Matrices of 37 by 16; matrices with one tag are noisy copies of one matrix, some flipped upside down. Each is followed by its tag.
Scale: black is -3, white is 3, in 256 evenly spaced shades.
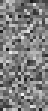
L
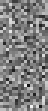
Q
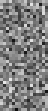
Q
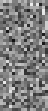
Q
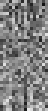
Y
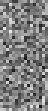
Q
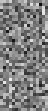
Q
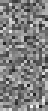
Q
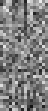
Y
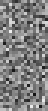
Q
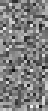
Q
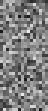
L
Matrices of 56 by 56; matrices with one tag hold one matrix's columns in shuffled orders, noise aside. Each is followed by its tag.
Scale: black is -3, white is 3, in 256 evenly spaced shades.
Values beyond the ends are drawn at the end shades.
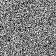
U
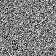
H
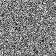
U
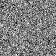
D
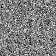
D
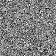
H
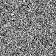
D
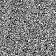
H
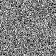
D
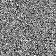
H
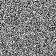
U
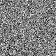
H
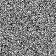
U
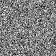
D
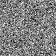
D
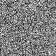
U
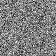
U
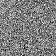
H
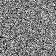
H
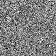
U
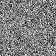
D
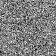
U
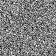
U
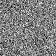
D
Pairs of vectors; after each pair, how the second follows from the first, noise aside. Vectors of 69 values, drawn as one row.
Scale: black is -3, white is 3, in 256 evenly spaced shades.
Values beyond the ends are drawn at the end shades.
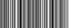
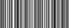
wrapped around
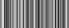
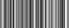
reversed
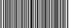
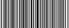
reversed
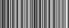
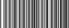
reversed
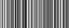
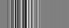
partly zeroed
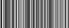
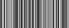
wrapped around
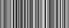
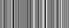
partly zeroed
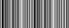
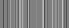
partly zeroed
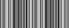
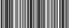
negated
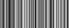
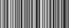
wrapped around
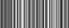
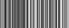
wrapped around
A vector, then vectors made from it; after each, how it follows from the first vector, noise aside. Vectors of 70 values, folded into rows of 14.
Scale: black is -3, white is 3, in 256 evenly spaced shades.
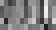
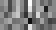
wrapped around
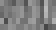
shrunk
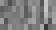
shrunk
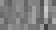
shrunk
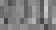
shrunk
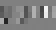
partly zeroed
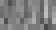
shrunk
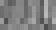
shrunk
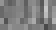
shrunk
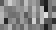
sign-scrambled
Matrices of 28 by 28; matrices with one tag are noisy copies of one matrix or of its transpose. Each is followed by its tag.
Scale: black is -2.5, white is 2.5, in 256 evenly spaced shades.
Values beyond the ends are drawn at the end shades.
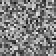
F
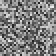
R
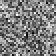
R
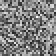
R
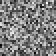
F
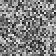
R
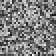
F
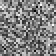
R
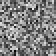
F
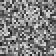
F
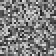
F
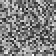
R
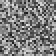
R
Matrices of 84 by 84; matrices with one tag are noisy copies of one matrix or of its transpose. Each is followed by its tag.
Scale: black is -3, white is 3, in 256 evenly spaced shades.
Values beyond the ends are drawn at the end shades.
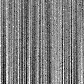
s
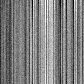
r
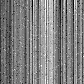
r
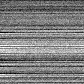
r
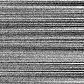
s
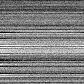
r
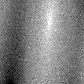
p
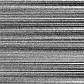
s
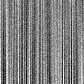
s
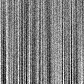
s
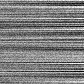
s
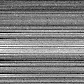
r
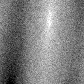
p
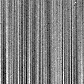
s
